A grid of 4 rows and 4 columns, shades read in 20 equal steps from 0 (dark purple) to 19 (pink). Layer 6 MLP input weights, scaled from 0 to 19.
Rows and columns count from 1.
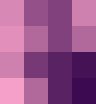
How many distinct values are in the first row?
4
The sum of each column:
67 39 20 28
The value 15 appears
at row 1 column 4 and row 3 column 1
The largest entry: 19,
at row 4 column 1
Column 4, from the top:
15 12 1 0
